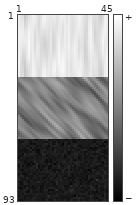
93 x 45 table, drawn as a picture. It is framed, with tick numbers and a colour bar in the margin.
It is made of 3 by 1 panels. Panel 1,1: very high, streaked downward, faint in contrast. Panel 2,1: middling, slanting down to the right. Panel 3,1: very low, fine-grained, faint in contrast.
